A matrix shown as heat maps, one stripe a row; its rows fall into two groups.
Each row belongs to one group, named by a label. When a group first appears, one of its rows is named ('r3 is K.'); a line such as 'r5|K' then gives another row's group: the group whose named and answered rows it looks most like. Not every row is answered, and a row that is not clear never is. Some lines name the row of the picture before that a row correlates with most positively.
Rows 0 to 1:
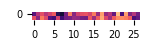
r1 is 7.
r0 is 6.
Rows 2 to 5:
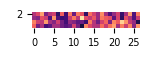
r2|6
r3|6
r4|7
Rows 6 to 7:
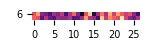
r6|7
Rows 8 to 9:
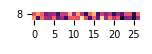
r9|6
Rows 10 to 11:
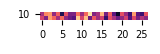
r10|6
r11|6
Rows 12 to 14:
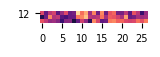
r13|6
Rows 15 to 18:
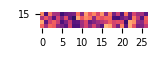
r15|6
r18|7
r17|7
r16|6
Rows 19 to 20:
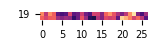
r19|7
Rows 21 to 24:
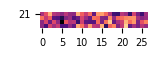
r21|6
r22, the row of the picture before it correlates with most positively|19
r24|6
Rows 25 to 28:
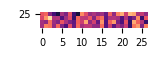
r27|6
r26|6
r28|6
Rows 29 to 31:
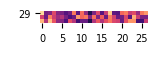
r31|7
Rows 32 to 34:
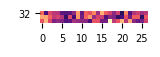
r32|6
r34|7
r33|6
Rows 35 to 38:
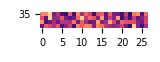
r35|6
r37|7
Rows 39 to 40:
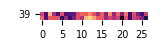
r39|6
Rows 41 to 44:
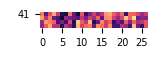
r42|7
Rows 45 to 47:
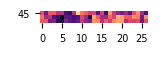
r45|6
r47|7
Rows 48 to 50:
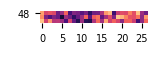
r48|7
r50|7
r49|7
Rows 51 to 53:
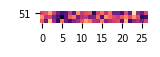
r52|7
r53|6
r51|6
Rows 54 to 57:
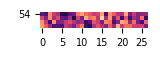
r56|7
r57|7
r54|6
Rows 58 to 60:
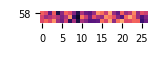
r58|7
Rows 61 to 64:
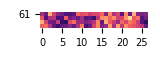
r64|7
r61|6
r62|7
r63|7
